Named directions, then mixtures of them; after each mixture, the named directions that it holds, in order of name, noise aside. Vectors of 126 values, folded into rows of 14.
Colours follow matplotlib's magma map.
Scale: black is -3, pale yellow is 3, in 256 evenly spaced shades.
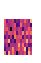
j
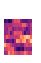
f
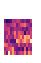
f, j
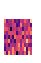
j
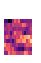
f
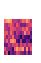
f, j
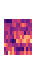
f, j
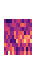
f, j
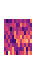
f, j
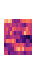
f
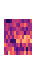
f, j
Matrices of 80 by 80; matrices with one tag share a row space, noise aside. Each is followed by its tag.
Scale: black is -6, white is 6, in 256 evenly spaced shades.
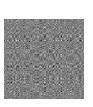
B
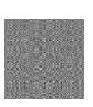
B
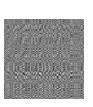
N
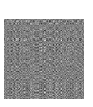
B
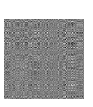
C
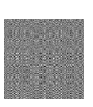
B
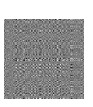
N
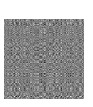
B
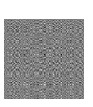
B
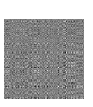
C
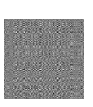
N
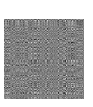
C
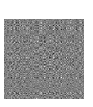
B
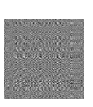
N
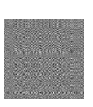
N
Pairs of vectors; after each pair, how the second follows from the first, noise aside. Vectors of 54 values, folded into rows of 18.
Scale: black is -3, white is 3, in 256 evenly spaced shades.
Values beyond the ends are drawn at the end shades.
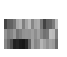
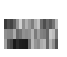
copied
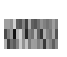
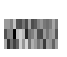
copied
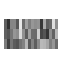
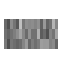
shrunk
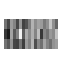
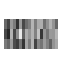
copied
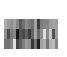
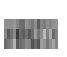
shrunk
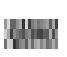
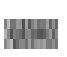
shrunk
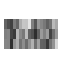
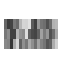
copied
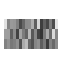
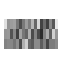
copied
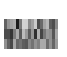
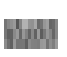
shrunk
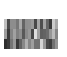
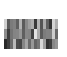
copied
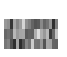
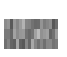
shrunk
